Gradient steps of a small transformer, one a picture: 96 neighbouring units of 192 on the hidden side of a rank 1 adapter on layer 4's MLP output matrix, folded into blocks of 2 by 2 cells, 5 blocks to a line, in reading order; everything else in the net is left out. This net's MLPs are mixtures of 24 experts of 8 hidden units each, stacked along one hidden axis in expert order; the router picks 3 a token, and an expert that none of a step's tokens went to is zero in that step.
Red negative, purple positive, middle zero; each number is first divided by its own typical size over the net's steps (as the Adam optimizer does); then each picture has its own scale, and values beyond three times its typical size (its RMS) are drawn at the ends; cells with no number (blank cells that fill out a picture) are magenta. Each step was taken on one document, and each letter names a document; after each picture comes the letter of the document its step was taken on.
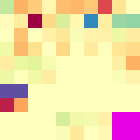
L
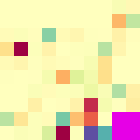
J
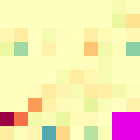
J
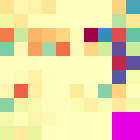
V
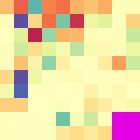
L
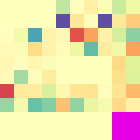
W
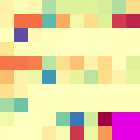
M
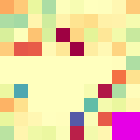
V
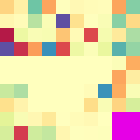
V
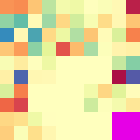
V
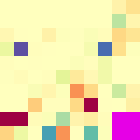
J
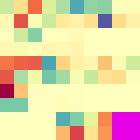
M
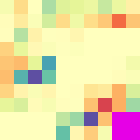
L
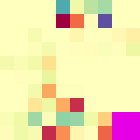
W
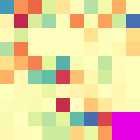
M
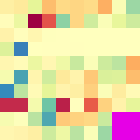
M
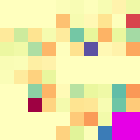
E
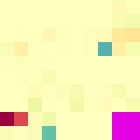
J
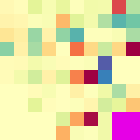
E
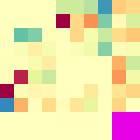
W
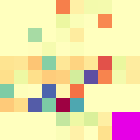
W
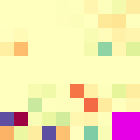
J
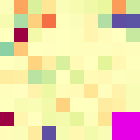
L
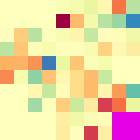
W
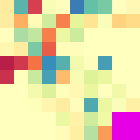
M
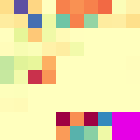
M
